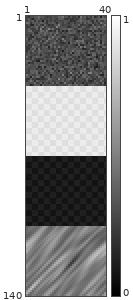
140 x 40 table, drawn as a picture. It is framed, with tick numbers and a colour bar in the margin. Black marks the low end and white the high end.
It is made of 4 by 1 panels. Panel 1,1: low, fine-grained. Panel 2,1: very high, checkered, faint in contrast. Panel 3,1: very low, checkered, faint in contrast. Panel 4,1: middling, slanting up to the right.
